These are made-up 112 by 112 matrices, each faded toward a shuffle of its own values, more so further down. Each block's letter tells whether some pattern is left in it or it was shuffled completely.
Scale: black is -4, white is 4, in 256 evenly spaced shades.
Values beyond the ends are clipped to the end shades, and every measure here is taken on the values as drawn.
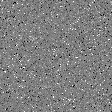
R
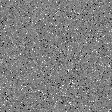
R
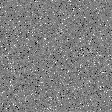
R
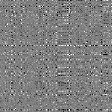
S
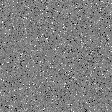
R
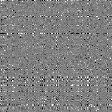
S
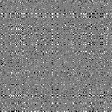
S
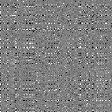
S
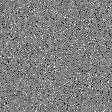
R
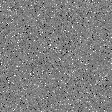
R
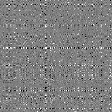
S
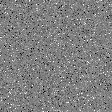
R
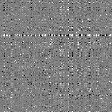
S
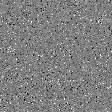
R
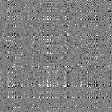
S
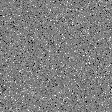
R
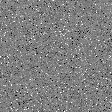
R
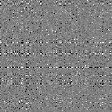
S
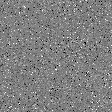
R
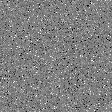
R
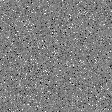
R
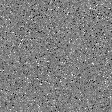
R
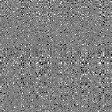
S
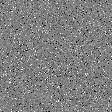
R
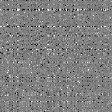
S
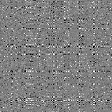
S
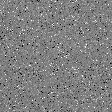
R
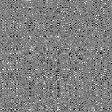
S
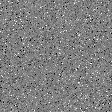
R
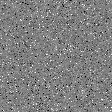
R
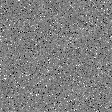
R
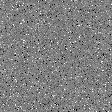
R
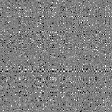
S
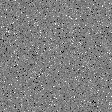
R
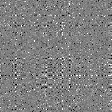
S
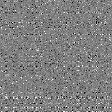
S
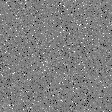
R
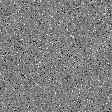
R
